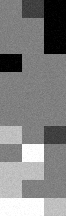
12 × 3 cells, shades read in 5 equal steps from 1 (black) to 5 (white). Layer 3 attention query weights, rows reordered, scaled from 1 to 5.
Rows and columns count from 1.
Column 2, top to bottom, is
2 3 3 3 3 3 3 3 5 4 3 5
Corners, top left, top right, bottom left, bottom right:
3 1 5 4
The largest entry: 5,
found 3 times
